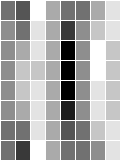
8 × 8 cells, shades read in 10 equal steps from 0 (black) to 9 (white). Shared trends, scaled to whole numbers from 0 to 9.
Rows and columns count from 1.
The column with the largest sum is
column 3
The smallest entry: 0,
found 3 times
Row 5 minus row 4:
0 0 1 0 0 0 -1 0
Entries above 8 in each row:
1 0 1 1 0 0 0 1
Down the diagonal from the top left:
4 4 8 6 0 5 7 8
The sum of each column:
37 39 65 48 14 37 59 60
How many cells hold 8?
11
